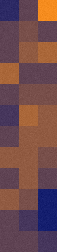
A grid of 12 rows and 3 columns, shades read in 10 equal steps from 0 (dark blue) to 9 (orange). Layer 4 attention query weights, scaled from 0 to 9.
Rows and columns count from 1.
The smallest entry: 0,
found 2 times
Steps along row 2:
up down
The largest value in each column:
6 6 9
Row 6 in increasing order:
2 5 6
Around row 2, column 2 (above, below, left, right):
3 5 3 3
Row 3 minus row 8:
-2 0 2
